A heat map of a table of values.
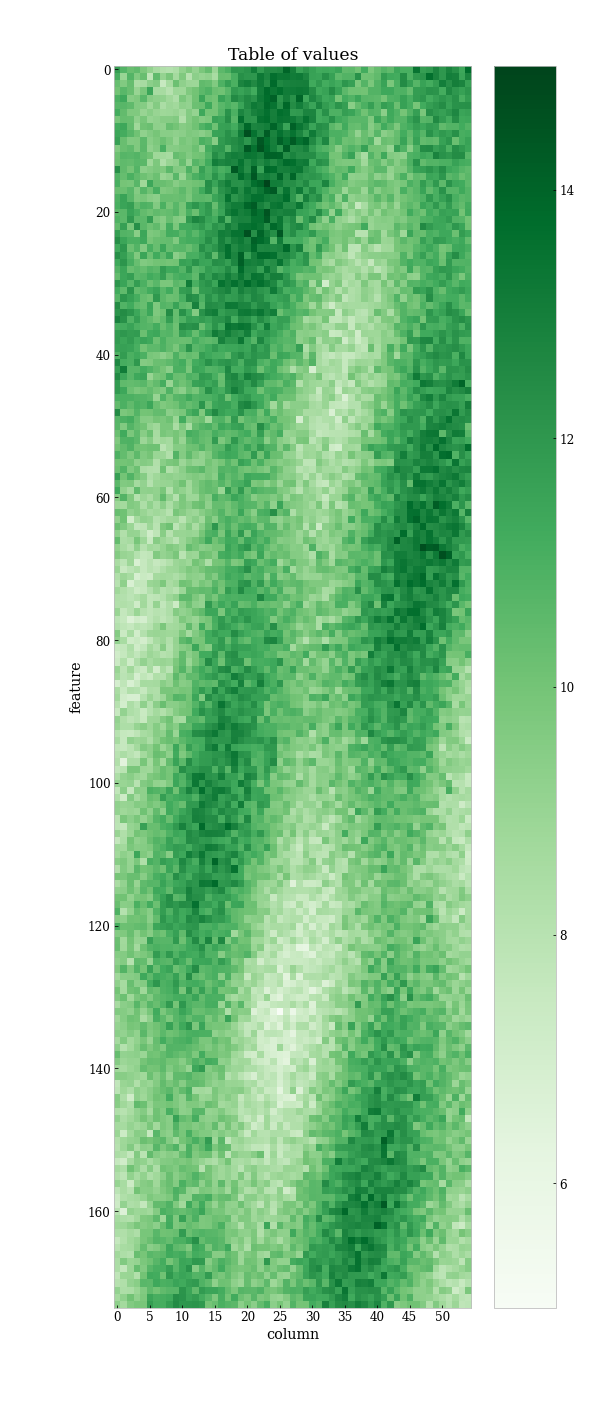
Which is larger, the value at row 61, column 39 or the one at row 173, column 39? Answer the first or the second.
the second
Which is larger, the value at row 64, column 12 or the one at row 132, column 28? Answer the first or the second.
the first
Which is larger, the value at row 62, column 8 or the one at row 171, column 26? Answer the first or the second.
the second
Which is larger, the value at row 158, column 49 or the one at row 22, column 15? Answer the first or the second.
the second
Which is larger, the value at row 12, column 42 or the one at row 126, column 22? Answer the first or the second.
the first
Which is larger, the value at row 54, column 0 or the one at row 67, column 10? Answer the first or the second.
the first
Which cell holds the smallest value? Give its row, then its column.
132, 25
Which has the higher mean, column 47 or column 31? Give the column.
47
